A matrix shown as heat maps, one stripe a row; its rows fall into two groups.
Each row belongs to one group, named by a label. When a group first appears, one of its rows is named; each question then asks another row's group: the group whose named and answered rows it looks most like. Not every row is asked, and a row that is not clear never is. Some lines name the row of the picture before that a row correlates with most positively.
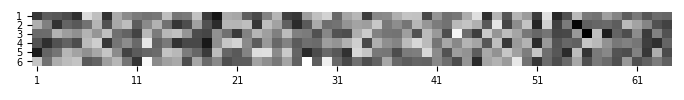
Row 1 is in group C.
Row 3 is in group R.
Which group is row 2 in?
C
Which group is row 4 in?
C
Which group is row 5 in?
R
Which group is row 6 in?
R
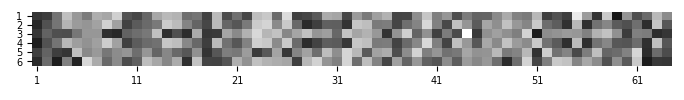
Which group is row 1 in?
R
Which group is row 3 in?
C
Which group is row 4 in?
R
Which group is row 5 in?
C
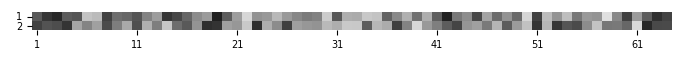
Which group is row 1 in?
C
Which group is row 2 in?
C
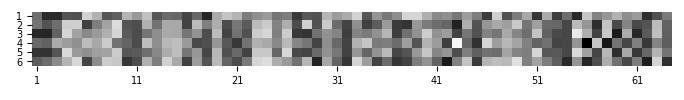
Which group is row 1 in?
C
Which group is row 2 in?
R
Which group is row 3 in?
R
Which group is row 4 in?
R
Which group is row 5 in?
R
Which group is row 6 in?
R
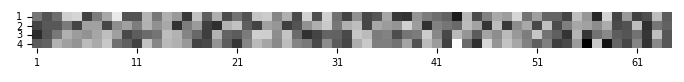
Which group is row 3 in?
R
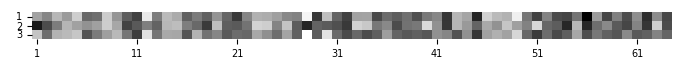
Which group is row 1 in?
R
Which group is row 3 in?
R
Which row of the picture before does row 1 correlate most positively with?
4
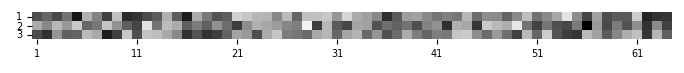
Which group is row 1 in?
C
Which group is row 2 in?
R
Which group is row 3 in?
C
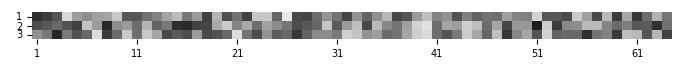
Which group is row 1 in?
R
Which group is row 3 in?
C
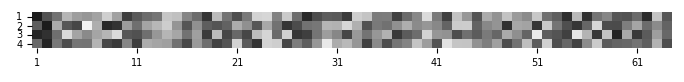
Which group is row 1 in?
R
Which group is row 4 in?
C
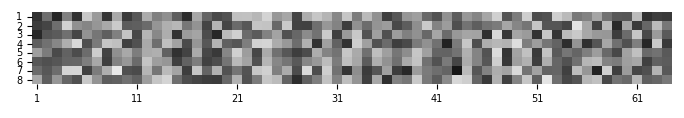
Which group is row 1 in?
C
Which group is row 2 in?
R
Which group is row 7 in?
R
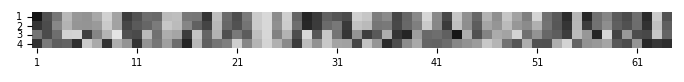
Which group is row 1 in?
R
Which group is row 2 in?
R
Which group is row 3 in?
R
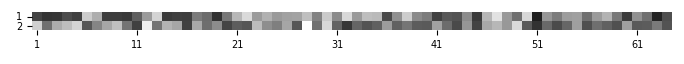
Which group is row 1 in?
C
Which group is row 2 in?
R
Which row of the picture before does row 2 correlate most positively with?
3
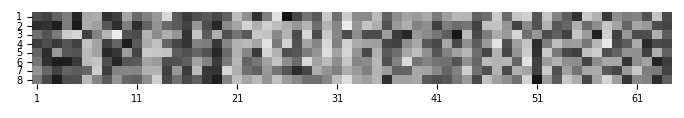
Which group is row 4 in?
C
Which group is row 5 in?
C
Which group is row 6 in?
C
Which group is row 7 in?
C
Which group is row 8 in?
C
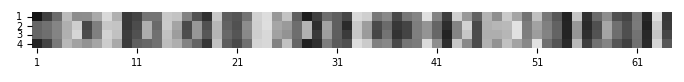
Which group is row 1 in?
R
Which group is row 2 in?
R
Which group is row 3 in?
R
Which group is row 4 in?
R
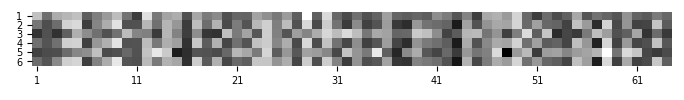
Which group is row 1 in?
R
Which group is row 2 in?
R
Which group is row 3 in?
C
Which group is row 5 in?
C
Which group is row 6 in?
R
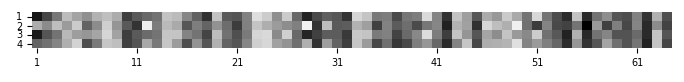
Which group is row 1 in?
R
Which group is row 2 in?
R
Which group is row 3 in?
R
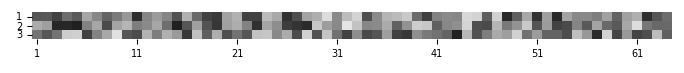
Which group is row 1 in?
C
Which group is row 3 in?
R
